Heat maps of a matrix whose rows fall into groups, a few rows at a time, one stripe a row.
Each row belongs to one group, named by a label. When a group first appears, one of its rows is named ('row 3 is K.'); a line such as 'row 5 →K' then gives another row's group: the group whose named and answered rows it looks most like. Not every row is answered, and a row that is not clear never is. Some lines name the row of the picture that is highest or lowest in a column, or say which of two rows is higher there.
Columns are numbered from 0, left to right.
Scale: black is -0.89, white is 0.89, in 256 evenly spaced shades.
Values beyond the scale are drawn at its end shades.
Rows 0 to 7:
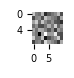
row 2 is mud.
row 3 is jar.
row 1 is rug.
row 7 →rug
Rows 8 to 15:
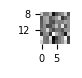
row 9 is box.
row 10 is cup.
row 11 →jar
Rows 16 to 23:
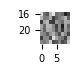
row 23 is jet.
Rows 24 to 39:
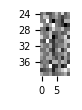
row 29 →jet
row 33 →box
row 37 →jet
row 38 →cup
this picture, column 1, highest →25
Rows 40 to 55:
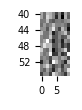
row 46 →jet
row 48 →mud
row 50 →jet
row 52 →rug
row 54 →box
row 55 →rug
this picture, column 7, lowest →41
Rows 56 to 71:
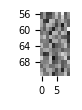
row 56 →jar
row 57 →jar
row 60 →box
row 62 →mud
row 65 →mud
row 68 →jet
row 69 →box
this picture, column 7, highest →56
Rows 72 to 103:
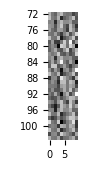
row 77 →box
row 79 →jar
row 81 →box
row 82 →jet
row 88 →rug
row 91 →jar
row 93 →cup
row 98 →cup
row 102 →rug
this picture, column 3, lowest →80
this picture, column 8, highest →99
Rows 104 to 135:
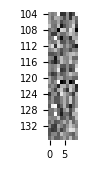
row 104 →jet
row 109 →cup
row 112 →mud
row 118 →jet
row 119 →cup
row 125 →jar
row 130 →jet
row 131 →jar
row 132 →cup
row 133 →cup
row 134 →rug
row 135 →jar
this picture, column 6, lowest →123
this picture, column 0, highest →107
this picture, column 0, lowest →124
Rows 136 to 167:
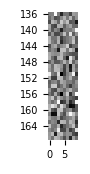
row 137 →jar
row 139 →cup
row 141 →jar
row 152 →cup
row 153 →rug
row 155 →cup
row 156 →box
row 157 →mud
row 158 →jet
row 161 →cup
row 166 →mud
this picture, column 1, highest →159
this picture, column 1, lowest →161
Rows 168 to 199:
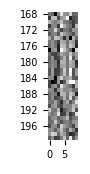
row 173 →rug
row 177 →rug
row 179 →jar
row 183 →jar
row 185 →cup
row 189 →jar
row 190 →box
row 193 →jet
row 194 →box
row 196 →rug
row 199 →jar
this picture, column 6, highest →169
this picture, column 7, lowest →174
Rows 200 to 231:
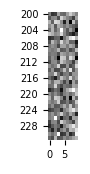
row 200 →cup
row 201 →rug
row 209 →jet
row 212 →rug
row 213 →jet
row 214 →jar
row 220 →box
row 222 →jet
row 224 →cup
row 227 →rug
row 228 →cup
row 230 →jet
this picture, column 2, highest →226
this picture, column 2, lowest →216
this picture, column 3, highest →230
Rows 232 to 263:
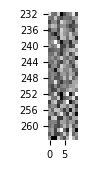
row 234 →rug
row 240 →jet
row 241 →cup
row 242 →box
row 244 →box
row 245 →rug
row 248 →jar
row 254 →box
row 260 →jar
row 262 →jar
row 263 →cup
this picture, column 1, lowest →263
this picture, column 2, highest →239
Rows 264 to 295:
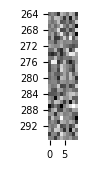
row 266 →jet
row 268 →jet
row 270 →jar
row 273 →box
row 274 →cup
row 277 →rug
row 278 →rug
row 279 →jar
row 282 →jet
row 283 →cup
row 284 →cup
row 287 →cup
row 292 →jet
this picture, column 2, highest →276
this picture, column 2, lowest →285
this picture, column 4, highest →290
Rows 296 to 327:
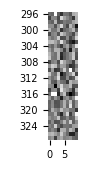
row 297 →rug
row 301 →rug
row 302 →jet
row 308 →rug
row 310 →jar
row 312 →jet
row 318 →jar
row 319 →jar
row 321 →box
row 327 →mud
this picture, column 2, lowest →314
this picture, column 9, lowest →299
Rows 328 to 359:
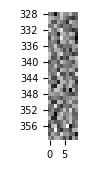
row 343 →jet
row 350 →cup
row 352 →jar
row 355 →jar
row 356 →box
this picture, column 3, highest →343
